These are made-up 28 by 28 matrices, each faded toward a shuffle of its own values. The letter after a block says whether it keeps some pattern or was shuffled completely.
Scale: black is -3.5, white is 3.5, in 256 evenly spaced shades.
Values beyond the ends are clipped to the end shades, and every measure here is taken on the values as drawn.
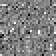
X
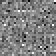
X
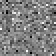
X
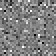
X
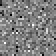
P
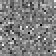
X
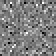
X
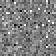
X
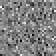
X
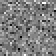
X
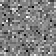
P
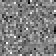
X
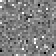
P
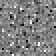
P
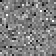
P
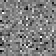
X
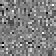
X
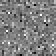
P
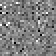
X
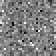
X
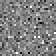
P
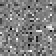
X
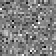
P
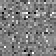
X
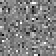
X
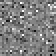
X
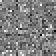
X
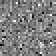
X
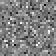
P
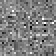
X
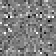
X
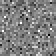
P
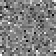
P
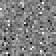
P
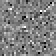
P
